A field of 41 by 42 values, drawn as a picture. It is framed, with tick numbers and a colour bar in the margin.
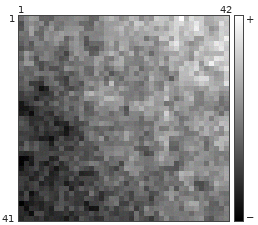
Mirror symmetry: none. Ninth with the lowest average: bottom left. Stripes: none. Slope: up to the top right. Ninth with the highest average: top right.
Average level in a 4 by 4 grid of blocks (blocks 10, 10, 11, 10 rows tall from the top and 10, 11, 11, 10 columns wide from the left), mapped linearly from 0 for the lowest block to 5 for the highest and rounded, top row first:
2 3 4 5 / 1 3 3 4 / 0 2 3 3 / 0 1 2 3
